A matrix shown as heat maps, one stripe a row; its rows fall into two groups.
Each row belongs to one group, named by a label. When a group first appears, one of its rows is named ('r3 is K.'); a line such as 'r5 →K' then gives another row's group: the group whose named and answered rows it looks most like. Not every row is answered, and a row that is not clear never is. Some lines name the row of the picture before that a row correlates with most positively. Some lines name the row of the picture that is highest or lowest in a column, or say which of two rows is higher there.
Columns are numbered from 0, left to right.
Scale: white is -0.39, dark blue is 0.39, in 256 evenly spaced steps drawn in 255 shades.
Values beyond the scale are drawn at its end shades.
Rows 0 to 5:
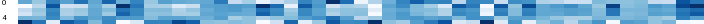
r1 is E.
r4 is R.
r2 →E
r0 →R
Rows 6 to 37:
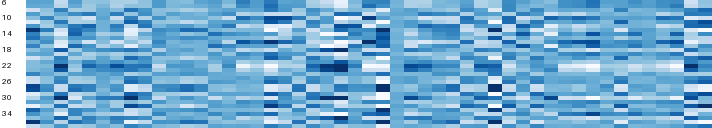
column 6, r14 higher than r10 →Yes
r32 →E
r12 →R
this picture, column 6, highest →22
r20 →E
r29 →E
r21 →R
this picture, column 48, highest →32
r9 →R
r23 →R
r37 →E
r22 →R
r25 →E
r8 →E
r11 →E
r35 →R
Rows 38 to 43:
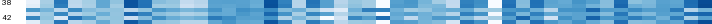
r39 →E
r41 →E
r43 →E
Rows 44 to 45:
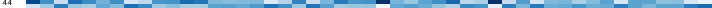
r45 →E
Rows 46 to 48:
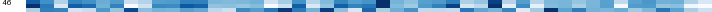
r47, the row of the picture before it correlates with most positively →44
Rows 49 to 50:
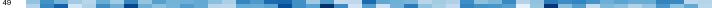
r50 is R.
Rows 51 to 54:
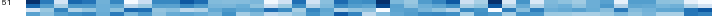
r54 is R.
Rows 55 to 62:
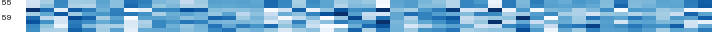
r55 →E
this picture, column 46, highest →61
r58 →R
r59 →R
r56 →E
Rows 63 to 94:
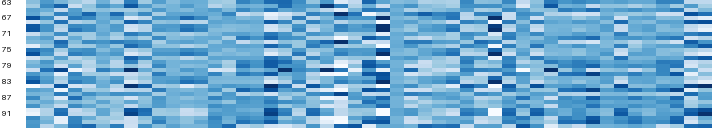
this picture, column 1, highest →80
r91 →E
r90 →E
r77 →E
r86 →R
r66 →R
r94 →R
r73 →R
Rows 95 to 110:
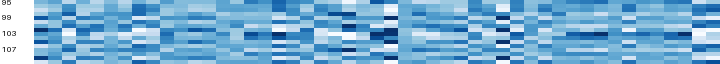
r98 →R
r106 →E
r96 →E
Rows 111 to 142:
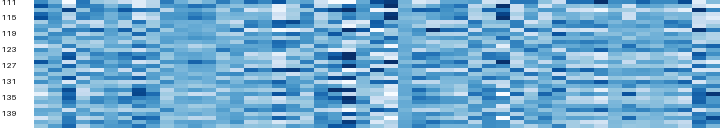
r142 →R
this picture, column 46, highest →111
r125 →R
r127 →R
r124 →R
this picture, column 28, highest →118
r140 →E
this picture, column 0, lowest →134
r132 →E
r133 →R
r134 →E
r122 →E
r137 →E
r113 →R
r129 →R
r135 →R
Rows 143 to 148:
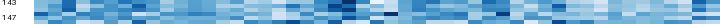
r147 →R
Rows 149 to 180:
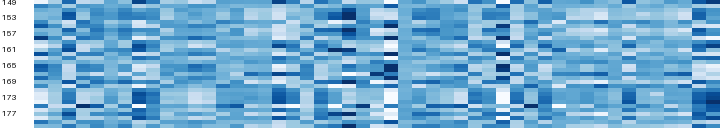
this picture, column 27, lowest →170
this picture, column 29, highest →175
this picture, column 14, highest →175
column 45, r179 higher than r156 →Yes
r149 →E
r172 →E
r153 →R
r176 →E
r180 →R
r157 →R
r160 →E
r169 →R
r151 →R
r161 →R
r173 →E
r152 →R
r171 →E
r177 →R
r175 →R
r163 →E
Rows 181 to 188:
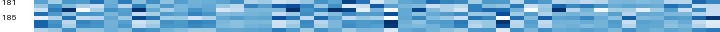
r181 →R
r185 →E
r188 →E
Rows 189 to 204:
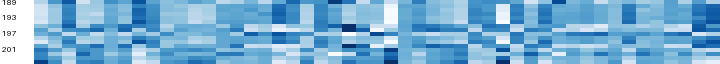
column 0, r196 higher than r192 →Yes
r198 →E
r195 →R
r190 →E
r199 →E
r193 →E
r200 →R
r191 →E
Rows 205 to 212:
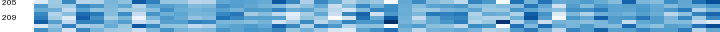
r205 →E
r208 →R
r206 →R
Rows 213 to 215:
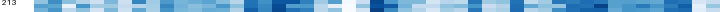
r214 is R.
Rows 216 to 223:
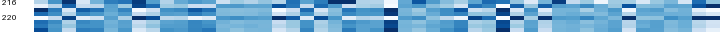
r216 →R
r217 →E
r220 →E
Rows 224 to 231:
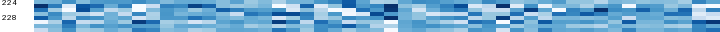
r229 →E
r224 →R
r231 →E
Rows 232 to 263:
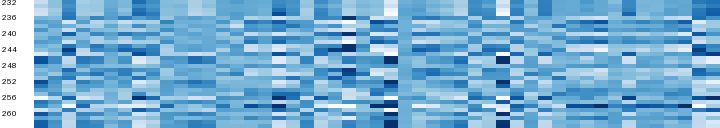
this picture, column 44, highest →258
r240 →R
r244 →R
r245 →E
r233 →E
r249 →R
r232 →E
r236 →R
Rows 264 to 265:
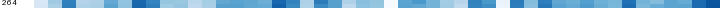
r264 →E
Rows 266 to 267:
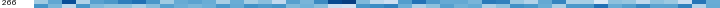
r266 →R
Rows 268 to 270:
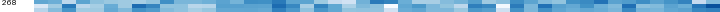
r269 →E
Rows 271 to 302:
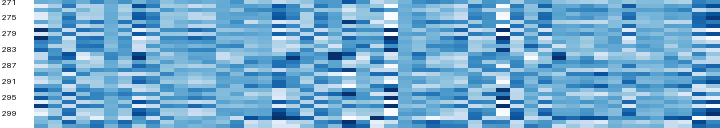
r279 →E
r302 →R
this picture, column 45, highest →300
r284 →R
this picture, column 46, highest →300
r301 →R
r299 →E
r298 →E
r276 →R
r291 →E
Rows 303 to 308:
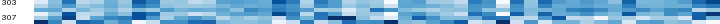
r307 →R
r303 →E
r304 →E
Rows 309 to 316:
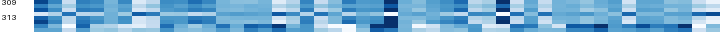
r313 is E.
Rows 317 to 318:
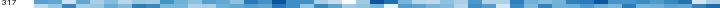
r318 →E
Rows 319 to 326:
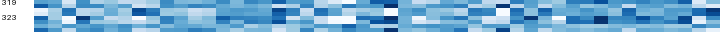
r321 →E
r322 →E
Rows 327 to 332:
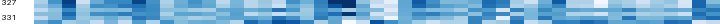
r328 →R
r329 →E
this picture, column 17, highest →332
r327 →R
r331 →E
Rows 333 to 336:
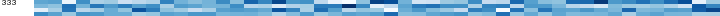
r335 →E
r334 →R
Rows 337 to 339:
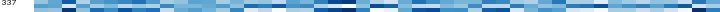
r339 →R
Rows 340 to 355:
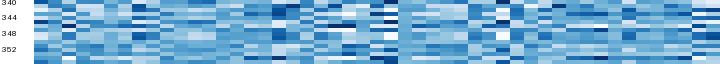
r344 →E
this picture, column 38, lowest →346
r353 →R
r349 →E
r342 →E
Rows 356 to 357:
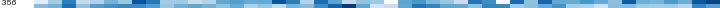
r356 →E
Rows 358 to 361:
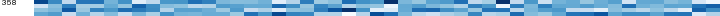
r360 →R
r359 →E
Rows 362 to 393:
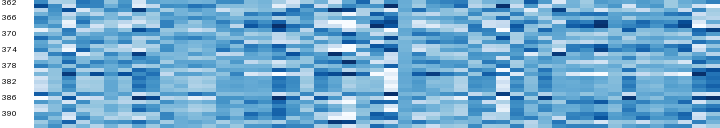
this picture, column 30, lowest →386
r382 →E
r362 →R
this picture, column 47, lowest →368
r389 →E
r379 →E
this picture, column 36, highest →386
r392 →R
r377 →R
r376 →E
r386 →E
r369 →E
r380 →R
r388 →E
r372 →R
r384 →E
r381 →E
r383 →E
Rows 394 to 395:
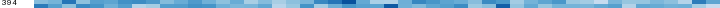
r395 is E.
